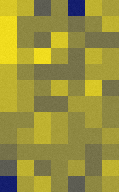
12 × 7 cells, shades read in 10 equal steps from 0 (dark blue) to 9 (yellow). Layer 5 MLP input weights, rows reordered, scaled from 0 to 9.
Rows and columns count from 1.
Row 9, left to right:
5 6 7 6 5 5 6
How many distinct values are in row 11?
5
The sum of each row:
36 40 39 48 36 42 38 39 40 33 36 32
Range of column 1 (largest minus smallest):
9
